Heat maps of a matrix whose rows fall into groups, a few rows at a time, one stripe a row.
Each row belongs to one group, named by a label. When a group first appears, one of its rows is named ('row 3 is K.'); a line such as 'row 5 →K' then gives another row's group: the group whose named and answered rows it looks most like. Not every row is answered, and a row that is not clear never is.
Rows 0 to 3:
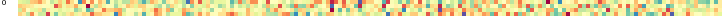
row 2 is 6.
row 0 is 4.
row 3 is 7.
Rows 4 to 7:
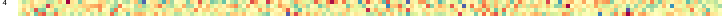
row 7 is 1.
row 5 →7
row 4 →4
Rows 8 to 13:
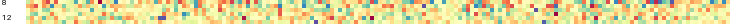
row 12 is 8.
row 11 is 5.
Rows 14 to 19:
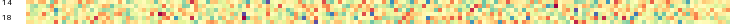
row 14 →6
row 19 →7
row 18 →7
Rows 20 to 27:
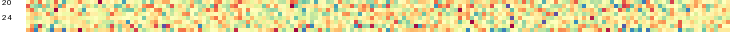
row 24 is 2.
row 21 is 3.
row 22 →2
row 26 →8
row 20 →7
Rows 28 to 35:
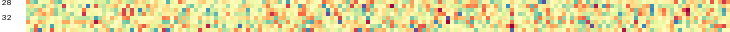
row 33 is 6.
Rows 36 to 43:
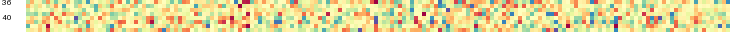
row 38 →6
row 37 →7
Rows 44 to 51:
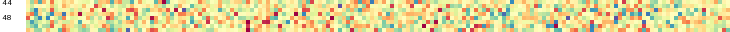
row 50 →5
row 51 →3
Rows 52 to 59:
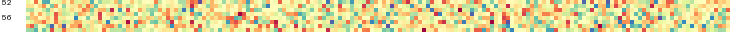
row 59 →5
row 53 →6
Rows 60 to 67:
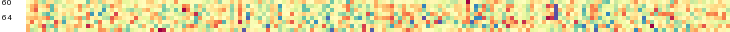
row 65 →7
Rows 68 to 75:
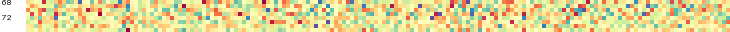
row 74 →7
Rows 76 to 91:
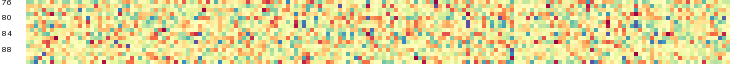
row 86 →4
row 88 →2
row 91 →5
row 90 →8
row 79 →1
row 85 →2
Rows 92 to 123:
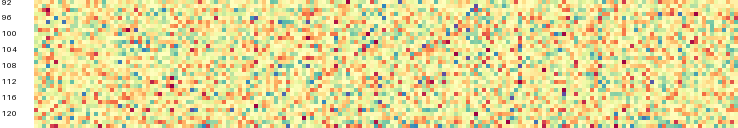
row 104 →5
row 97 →2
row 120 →1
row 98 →6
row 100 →5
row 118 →3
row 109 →4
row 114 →5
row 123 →4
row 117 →7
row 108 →2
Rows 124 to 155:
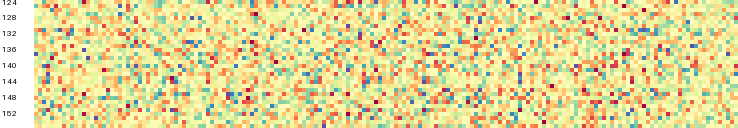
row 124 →4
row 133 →1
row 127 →3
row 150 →1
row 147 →4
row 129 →7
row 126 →1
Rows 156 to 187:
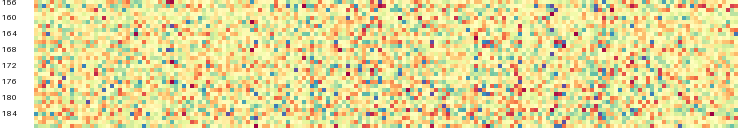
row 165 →1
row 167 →5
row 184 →5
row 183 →7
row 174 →6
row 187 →5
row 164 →2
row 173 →6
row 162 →8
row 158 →6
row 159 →7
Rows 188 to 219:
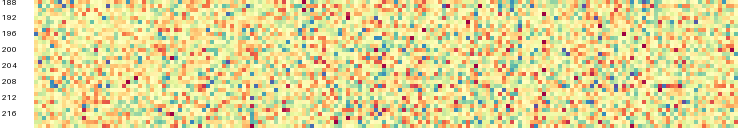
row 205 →4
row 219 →7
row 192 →6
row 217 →4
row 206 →7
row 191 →4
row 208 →1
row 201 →3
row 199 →1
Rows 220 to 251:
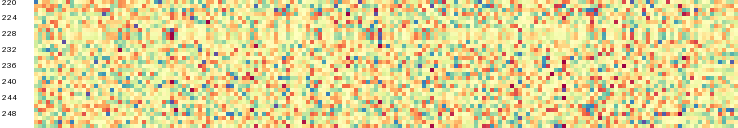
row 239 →2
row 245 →8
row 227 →8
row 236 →6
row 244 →5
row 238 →7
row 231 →3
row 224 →5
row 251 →5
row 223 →6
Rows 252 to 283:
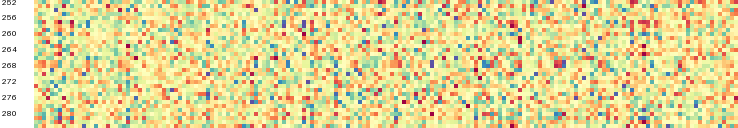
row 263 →1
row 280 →5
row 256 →6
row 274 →8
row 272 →2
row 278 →2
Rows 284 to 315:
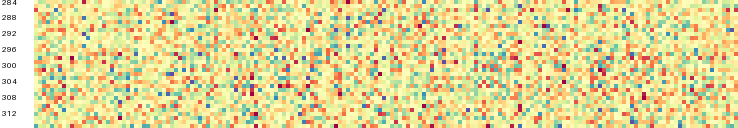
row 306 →2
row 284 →4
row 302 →8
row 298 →1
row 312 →3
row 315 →5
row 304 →5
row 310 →8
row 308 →1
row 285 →2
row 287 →8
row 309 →3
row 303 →2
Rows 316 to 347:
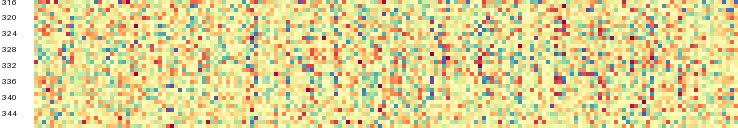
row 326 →3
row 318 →7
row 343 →8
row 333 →7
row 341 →1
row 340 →2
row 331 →3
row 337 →8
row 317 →5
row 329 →5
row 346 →4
